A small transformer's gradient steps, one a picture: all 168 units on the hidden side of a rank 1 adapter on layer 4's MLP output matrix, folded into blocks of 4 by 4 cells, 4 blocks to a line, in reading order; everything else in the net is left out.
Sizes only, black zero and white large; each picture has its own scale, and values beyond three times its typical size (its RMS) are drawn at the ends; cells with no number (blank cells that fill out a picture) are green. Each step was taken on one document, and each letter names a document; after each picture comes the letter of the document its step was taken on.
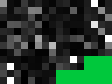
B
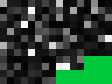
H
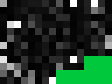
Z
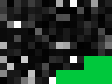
Z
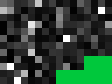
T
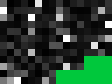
T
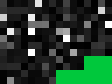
T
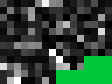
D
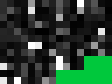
D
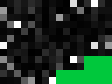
Z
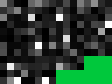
T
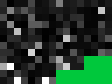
D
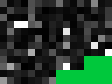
H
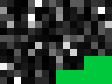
T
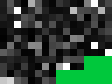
B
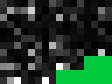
D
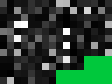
B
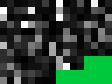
H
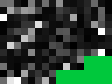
D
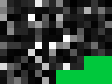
T
